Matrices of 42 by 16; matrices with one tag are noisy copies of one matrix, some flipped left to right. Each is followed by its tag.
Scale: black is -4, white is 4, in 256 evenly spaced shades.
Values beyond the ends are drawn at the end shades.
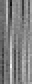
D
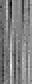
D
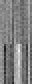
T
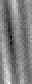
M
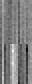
T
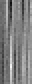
D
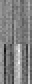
T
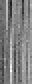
D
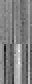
T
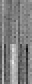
T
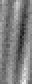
M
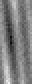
M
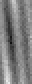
M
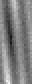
M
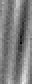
M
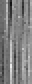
D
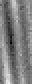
M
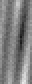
M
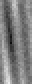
M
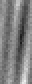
M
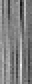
D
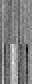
T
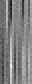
D
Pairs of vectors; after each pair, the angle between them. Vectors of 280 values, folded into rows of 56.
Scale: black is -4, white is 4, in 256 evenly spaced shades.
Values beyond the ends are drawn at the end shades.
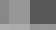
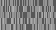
orthogonal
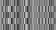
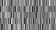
partly opposed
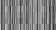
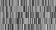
orthogonal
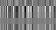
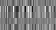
nearly parallel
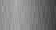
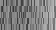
partly opposed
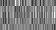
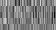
nearly opposite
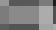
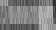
nearly parallel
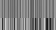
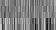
nearly parallel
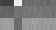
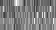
partly aligned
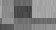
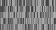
orthogonal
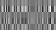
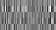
nearly parallel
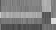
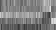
nearly parallel
